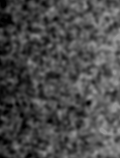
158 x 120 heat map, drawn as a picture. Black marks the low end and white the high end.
There are no regular stripes. The field climbs toward the right. Overall the values sit about 30% of the way up the scale. The texture is blotchy.
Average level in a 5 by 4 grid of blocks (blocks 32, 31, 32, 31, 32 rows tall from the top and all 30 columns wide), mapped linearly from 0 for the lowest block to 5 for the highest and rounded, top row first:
0 2 3 4
1 2 3 5
0 2 3 4
0 2 2 4
1 2 3 5
